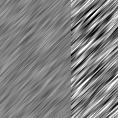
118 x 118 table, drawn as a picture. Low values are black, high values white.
Seam: vertical, 60% of the way across, the left part calmer. Grain: diagonal, up to the right. Histogram: heavy tails on both sides. Odd rows or columns: none. Slope: none.
